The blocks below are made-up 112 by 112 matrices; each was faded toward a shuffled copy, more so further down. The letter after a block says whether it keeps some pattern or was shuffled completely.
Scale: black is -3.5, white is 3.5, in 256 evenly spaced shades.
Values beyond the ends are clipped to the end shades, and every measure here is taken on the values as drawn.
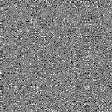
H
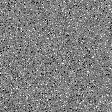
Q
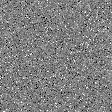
Q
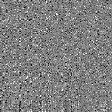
H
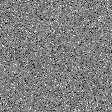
Q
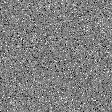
Q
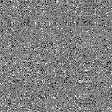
H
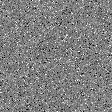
Q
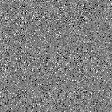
H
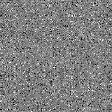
H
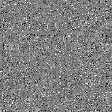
H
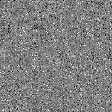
H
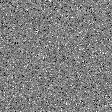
Q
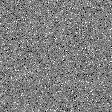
Q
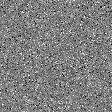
Q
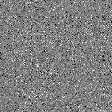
H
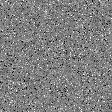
Q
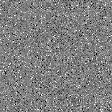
H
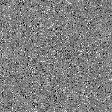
H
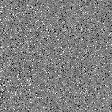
H
